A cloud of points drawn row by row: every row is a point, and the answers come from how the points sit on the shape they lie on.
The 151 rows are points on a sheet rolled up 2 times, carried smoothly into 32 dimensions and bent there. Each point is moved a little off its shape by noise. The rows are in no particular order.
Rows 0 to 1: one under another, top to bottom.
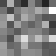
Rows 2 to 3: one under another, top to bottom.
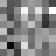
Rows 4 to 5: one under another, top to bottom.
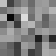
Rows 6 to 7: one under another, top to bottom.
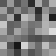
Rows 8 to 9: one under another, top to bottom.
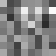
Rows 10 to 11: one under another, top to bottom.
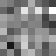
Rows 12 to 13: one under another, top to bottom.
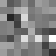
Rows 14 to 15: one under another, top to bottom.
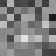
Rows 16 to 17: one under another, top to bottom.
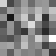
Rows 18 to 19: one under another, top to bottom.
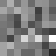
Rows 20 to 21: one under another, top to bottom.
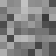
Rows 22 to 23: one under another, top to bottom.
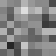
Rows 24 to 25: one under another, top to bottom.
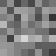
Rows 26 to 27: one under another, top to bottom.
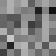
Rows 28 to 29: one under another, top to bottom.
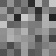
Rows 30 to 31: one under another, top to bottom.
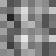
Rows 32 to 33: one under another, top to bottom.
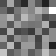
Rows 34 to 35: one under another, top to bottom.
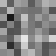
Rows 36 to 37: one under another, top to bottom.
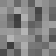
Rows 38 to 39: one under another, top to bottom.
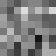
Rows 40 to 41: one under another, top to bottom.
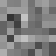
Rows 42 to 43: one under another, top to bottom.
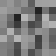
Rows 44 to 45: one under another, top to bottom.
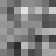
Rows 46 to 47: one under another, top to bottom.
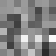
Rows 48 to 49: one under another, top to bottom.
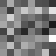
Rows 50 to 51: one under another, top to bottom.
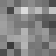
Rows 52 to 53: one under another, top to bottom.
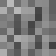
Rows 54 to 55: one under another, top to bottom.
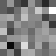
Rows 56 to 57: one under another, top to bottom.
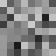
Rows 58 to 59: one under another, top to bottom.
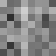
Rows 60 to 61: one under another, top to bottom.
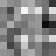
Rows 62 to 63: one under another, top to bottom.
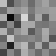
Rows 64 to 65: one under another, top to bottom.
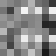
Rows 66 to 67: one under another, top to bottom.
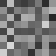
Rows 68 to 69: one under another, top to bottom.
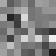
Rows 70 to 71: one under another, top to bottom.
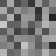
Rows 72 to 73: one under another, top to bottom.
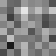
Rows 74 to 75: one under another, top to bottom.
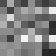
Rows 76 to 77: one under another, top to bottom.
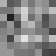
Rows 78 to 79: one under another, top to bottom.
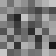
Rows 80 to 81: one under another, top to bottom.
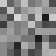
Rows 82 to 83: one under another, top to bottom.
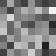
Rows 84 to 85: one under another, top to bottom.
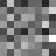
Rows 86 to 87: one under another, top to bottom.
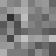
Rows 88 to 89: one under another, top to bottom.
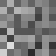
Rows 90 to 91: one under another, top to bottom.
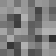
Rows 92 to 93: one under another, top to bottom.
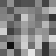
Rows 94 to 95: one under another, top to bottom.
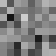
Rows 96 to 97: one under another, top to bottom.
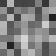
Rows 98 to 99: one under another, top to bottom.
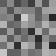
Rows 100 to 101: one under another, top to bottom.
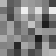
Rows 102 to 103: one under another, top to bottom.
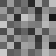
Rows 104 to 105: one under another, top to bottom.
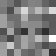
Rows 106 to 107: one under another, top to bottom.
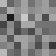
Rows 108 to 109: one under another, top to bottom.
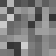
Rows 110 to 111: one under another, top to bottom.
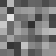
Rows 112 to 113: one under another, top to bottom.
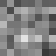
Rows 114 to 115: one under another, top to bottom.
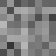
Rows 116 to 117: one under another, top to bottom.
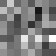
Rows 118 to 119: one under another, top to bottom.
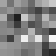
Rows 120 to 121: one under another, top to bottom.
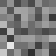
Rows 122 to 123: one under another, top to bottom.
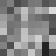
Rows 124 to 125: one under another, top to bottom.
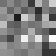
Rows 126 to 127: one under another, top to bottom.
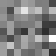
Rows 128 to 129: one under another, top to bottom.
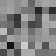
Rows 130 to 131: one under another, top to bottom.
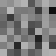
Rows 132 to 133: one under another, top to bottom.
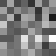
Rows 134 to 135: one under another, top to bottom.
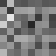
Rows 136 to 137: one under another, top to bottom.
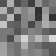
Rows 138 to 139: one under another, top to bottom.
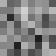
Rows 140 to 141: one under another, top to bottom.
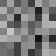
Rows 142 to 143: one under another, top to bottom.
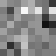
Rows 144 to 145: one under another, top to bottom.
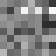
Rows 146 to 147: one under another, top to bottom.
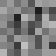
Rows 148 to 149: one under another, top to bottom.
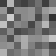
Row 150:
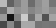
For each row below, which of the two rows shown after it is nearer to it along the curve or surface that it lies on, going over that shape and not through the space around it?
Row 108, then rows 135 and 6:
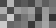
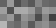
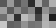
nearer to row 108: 6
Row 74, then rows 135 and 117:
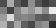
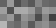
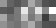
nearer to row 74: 117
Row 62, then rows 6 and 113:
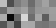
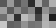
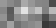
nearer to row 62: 113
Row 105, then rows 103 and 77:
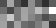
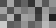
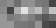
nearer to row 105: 103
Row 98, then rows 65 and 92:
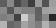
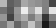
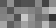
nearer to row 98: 92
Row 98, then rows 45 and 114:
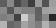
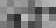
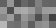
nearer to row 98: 114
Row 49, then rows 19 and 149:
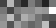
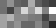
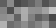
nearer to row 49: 19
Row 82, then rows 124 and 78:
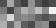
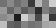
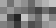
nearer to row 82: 124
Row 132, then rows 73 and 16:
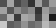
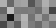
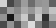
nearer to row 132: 73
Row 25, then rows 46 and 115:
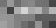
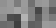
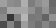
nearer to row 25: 46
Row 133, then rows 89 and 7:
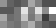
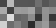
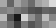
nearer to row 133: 89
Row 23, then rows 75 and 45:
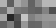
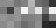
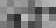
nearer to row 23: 45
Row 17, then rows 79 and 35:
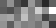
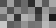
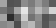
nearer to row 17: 79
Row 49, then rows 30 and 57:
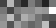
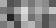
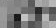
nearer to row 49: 57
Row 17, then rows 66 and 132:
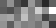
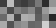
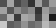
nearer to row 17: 66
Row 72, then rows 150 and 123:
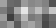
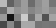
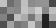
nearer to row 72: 150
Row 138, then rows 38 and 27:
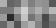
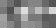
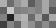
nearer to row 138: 38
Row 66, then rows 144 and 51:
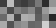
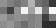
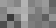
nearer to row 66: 144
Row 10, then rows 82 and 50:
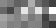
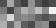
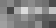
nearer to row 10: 82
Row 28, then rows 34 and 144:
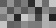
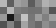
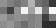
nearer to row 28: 34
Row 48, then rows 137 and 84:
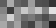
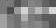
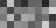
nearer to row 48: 84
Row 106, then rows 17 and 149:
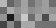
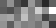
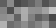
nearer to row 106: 149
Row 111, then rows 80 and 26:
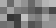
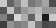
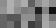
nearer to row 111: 26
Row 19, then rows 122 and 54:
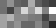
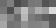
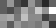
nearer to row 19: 54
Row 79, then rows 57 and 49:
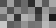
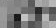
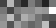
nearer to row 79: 57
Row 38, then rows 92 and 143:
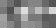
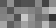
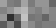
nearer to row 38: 92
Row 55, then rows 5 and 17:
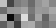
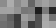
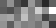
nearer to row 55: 5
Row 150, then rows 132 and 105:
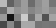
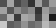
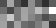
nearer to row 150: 132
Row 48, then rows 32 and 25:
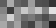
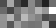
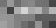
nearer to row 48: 32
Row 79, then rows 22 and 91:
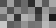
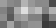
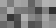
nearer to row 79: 91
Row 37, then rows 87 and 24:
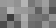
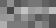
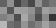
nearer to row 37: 24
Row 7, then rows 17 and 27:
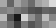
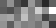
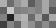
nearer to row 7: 27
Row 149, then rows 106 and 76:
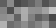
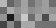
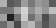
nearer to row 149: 76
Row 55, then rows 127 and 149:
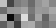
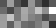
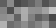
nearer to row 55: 149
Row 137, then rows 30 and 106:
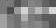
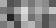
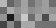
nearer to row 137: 30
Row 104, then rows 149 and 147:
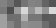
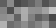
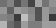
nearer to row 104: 149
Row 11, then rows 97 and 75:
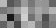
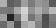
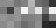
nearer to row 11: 97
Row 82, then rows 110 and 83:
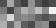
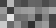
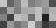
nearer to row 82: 110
